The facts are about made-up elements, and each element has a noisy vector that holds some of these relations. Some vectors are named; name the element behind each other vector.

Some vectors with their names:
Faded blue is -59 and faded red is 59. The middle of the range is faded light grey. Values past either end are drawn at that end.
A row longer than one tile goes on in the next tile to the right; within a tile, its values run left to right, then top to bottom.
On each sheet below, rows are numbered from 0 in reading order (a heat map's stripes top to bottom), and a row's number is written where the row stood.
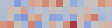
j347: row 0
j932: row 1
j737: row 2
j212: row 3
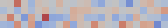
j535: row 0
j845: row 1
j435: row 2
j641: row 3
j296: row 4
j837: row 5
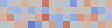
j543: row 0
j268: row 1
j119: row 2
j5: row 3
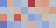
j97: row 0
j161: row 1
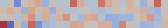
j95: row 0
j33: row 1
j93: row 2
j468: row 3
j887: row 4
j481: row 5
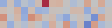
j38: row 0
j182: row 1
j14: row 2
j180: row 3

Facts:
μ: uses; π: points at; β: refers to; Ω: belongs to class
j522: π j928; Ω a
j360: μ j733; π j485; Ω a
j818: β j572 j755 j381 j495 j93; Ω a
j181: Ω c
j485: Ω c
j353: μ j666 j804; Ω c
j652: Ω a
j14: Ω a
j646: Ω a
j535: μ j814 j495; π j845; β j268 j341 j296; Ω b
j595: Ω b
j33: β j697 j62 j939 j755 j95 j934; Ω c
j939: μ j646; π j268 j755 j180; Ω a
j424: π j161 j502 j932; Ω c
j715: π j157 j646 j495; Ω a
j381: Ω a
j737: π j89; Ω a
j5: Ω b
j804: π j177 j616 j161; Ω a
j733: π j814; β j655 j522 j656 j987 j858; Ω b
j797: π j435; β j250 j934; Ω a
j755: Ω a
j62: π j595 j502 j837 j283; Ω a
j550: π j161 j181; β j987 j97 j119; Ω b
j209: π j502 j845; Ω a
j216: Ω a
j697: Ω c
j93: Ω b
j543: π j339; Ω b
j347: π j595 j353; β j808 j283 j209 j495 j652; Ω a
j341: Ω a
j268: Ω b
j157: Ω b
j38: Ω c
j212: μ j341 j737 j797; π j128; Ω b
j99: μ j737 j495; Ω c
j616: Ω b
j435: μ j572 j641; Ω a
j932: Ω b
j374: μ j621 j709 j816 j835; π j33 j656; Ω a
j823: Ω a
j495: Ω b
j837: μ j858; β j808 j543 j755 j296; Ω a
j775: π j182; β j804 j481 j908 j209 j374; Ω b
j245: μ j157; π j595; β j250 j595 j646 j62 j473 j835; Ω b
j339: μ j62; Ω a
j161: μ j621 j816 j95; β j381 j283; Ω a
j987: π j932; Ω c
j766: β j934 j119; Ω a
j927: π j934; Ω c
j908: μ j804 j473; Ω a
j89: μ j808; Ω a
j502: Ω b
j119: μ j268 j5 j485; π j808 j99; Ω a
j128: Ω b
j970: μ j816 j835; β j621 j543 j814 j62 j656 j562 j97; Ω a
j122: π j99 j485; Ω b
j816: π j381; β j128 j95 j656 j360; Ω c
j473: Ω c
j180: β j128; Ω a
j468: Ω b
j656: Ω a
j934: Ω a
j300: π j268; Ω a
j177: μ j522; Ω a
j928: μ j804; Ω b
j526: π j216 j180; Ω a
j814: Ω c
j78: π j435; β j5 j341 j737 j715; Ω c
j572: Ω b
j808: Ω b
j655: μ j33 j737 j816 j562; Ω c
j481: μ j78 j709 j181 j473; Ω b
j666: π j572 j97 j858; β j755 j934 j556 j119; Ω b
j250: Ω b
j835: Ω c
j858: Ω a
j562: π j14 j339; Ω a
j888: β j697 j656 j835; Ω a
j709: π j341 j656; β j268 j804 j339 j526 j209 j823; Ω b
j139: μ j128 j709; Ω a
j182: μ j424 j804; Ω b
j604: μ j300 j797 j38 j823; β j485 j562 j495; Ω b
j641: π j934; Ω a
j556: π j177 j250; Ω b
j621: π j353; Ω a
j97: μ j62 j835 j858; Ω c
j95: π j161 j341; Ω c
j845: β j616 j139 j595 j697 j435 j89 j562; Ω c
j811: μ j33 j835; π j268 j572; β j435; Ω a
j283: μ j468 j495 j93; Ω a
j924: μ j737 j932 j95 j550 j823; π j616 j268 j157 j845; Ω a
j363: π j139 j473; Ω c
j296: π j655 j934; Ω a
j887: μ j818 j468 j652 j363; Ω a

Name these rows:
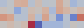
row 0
j733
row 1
j181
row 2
j374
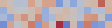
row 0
j858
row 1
j550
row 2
j424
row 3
j502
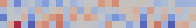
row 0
j715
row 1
j939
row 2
j473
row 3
j808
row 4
j177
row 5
j924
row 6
j526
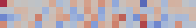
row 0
j341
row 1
j556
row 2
j775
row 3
j709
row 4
j245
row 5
j353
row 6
j970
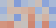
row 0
j621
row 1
j78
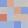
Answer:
j655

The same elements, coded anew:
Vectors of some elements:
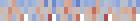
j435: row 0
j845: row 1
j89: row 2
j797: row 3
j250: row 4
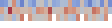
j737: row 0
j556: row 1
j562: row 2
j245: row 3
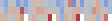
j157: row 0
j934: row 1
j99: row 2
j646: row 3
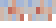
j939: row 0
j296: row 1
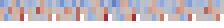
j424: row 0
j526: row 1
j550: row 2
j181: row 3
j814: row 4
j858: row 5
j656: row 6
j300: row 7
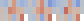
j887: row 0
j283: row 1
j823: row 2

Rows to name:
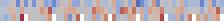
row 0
j33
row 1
j495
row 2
j339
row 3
j908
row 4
j212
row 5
j363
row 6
j837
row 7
j808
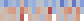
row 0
j666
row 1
j268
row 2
j604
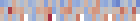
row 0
j804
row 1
j353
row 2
j818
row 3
j161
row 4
j535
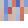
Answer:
j816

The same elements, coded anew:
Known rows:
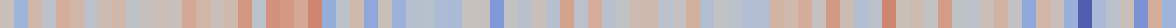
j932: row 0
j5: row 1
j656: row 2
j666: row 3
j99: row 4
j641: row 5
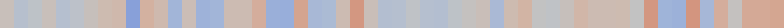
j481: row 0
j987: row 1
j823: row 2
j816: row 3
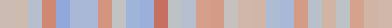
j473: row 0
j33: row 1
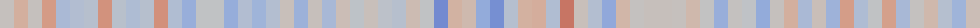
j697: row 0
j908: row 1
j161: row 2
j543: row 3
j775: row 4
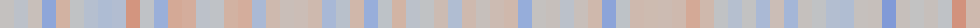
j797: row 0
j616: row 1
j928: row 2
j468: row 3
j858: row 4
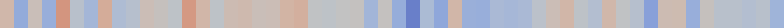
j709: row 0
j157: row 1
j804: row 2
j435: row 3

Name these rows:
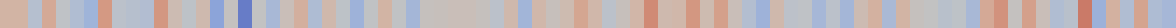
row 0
j181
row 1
j347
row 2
j128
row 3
j535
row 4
j283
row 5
j845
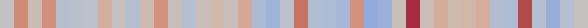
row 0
j97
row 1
j485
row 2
j811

